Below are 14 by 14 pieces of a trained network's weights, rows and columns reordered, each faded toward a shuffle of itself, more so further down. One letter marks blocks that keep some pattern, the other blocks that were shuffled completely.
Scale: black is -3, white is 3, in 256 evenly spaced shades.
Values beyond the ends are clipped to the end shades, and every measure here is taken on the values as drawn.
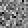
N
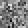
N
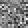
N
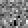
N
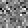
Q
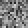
Q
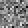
Q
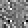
N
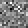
Q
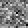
Q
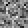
Q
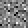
Q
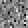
Q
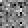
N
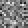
Q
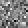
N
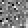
Q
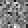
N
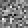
Q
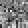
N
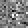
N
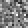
Q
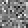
Q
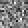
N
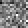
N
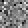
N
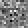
N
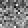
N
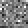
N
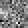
N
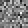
N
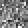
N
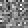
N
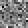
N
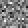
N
